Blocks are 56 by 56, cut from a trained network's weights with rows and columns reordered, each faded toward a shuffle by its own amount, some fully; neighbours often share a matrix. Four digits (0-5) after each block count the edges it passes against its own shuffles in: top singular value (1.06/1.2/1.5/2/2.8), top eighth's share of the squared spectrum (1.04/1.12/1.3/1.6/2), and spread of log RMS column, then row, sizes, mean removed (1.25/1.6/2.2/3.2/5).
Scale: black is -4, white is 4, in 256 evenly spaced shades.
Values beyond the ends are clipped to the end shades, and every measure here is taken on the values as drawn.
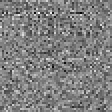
3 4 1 3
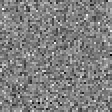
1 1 0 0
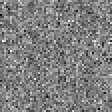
0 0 0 0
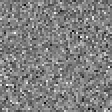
0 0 0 0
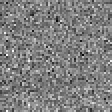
1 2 1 0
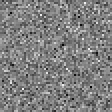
0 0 0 0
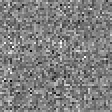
2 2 2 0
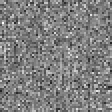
1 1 0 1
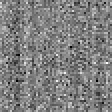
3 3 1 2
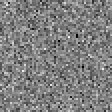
0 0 0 0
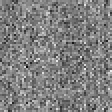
2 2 1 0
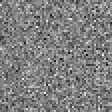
0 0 0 0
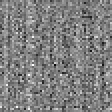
3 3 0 2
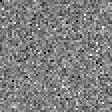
0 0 0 0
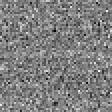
1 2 1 0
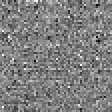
2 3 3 1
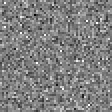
0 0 0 0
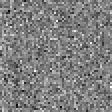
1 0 0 0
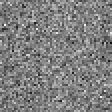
1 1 0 1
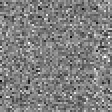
1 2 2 0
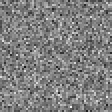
1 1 0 0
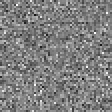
0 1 1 0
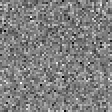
1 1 0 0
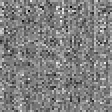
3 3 1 2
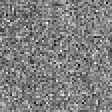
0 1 0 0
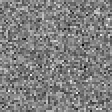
1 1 0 0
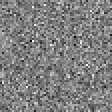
1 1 0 0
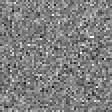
0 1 0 0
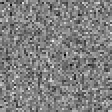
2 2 0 0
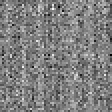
3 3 1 2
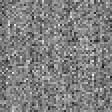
2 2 0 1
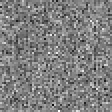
1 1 0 1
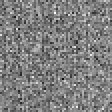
2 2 0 1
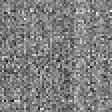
2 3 0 2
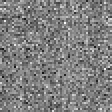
1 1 0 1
